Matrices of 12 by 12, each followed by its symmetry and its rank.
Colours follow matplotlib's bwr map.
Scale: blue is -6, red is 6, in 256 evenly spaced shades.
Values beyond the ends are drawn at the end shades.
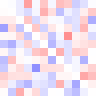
antisymmetric, full rank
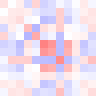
symmetric, rank two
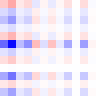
neither, rank one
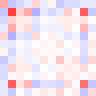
symmetric, rank two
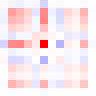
symmetric, rank two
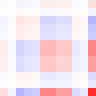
symmetric, rank one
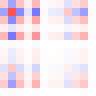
symmetric, rank one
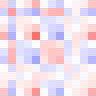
symmetric, rank two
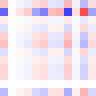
neither, rank one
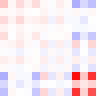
symmetric, rank two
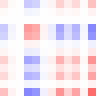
symmetric, rank one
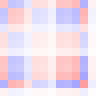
symmetric, rank one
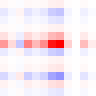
neither, rank one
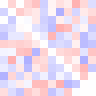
antisymmetric, full rank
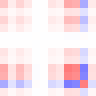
symmetric, rank one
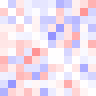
antisymmetric, full rank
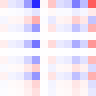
neither, rank one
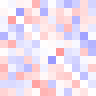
antisymmetric, full rank
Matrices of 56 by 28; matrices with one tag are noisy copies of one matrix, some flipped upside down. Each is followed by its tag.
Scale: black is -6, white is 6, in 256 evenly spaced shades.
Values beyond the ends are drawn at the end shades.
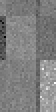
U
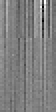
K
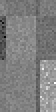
U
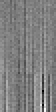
K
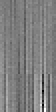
K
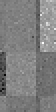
U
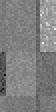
U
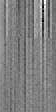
K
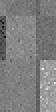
U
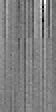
K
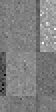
U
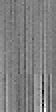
K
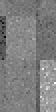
U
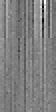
K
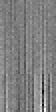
K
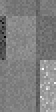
U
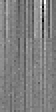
K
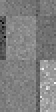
U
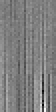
K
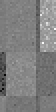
U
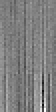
K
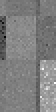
U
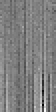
K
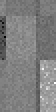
U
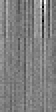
K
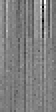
K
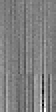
K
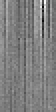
K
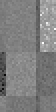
U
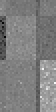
U
